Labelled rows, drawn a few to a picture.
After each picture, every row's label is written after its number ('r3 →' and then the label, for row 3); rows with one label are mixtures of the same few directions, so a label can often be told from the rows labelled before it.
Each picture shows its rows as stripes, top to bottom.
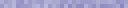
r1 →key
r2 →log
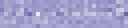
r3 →key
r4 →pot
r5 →key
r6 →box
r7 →key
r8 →log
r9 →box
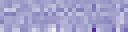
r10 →box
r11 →pot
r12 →log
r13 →log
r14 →key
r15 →key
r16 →pot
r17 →pot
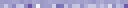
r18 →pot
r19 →box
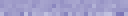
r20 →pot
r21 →pot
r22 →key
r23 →key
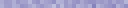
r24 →box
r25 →pot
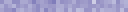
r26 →pot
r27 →box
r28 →log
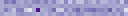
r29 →log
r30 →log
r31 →box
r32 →log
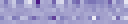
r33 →box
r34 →box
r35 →pot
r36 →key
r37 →pot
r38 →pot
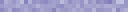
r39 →key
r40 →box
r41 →pot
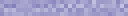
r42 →pot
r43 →log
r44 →log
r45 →key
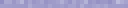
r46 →key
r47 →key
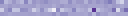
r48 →key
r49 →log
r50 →pot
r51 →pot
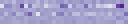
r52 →log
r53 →key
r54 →box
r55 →box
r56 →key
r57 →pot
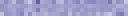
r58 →box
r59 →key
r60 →box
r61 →key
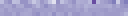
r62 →pot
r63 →box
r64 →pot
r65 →box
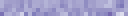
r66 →key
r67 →key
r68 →box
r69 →key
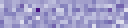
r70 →pot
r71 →key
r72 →box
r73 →log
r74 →box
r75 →key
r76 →pot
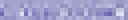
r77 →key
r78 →key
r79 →key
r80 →key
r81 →log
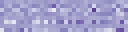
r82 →key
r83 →pot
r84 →pot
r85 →key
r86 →box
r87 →log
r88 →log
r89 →key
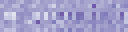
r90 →box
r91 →pot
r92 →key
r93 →log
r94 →log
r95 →box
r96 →pot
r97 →log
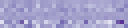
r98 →box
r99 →box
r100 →key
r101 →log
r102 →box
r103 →key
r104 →box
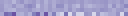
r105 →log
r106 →box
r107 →log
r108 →log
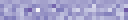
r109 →pot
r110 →pot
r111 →box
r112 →key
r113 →log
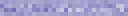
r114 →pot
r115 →key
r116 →log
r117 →key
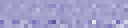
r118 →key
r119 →pot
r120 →box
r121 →pot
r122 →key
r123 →pot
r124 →key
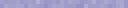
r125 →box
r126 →key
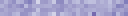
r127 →box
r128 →key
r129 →box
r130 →pot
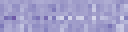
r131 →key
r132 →pot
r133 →pot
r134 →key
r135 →log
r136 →pot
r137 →key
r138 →key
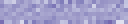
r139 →log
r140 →pot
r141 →box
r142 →box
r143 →pot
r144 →key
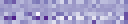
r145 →log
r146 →pot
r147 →key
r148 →box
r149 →log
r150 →pot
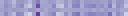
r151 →box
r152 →box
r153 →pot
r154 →box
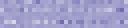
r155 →box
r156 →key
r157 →key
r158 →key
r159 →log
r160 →log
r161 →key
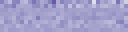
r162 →pot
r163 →log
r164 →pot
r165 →pot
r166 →box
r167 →key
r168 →box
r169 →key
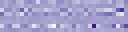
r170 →box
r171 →key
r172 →key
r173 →key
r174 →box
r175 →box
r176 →pot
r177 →log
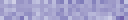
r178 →log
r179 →pot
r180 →log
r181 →box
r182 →key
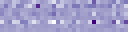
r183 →pot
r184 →box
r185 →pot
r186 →pot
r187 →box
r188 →pot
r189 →key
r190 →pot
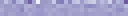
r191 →box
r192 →box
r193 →key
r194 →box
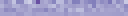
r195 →box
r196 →pot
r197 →log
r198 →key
